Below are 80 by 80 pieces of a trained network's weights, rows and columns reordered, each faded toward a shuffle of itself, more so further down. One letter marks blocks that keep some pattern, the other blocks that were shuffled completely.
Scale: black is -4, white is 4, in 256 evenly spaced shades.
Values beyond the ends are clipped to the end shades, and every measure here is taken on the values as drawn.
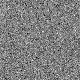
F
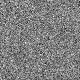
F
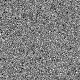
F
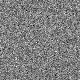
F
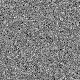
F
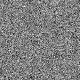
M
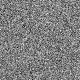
F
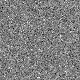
F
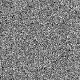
M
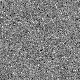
F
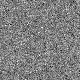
F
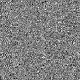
M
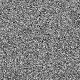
M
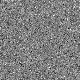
F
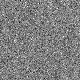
F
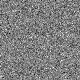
F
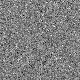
F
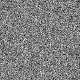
M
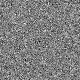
F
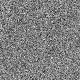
F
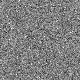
F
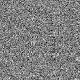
M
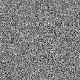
M
